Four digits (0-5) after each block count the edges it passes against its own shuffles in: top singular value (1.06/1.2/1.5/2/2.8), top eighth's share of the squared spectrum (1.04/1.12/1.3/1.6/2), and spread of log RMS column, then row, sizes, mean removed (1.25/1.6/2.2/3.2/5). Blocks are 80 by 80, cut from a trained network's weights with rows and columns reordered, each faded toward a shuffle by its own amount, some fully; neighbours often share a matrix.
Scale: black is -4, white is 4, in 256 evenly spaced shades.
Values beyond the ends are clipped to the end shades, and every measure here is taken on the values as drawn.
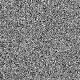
2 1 0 0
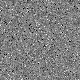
0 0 0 0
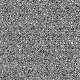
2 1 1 0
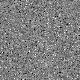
0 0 0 0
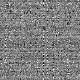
3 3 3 0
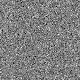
1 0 0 0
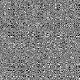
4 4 2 3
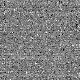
2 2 2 0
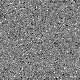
0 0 0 0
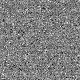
1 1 0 0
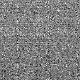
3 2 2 0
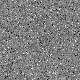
0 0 0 0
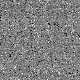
1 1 1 0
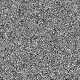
0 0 0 0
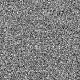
3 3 1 1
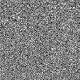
2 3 0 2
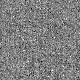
1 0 0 0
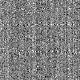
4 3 0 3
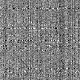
4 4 1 3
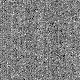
2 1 0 0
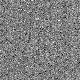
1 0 0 0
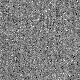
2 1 0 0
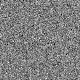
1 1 0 0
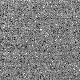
1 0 0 0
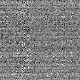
3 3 3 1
